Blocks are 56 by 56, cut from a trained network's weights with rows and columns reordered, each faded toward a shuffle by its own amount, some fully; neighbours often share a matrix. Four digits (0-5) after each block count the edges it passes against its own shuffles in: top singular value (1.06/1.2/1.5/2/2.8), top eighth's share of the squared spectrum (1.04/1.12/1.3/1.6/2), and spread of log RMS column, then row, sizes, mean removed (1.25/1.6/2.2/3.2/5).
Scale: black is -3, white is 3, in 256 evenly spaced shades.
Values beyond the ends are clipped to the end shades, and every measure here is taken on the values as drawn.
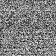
2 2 0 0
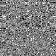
3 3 0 2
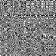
4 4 1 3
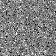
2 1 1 0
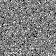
1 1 0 0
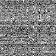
3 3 2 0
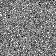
0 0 0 0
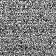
2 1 0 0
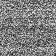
2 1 0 0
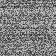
2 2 0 0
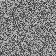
0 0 0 0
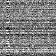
4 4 2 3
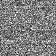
1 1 0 0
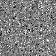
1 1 1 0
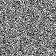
0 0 0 0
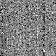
2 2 1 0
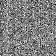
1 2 0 0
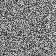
0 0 0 0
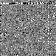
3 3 0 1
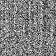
2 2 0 0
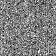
1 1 0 0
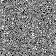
0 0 0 0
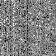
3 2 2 0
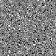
3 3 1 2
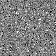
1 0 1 0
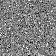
0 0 0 0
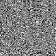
3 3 1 2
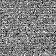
2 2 1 0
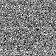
1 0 0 0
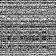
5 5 2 3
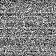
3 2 0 1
